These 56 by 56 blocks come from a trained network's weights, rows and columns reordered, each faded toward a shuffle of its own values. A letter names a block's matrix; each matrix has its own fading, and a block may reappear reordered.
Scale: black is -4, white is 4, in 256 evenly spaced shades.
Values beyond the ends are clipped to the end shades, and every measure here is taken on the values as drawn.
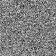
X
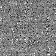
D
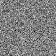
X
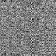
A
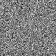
X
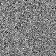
X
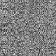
A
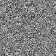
A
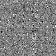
D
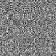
A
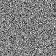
X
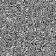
A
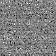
D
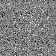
D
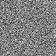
X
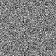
A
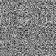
A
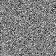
X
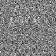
A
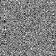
A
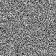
X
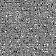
D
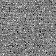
D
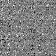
D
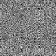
A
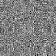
A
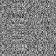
A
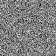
X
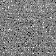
D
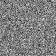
X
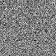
A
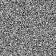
X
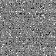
D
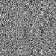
A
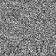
A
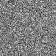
X
